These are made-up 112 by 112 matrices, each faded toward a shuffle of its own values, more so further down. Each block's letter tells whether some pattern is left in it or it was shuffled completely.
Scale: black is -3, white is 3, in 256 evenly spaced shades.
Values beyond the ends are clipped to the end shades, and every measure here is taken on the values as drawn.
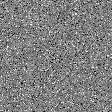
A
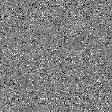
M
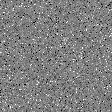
A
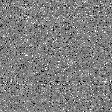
M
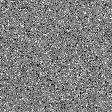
A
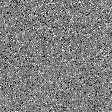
A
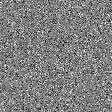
A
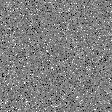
A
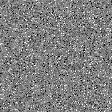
M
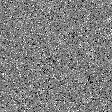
A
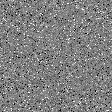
A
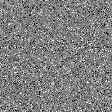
M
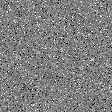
A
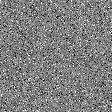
A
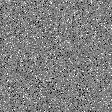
A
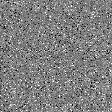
M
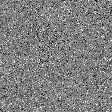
A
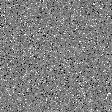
A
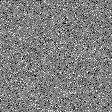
A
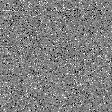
M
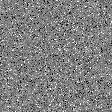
A
